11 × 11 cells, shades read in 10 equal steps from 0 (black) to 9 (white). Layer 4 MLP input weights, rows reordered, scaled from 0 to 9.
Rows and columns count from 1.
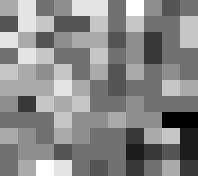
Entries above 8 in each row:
1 0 0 0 0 0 0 0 0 0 1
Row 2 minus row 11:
-1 2 -2 -5 -1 4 0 5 0 -2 5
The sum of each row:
64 57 55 53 57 60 52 45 50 36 52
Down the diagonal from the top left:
6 8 3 4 4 4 4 5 6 3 2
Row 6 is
6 6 6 8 6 4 3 4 4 7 6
